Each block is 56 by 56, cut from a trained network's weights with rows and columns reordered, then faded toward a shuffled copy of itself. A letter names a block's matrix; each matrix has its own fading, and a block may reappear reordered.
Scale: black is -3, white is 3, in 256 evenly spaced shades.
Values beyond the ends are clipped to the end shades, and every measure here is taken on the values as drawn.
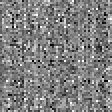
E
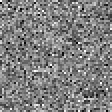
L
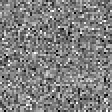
L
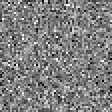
L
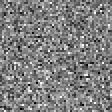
L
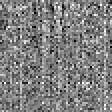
E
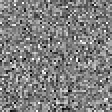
L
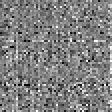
E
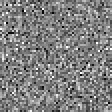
L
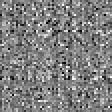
E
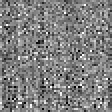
E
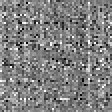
E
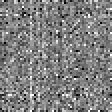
E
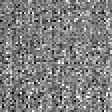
E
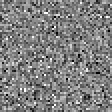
L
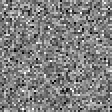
L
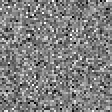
L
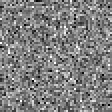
L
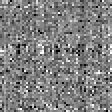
E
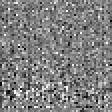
E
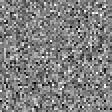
L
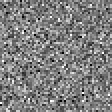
L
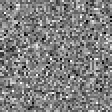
L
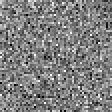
L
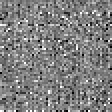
E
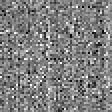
E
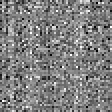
E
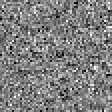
L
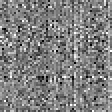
E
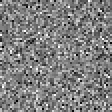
L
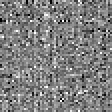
E
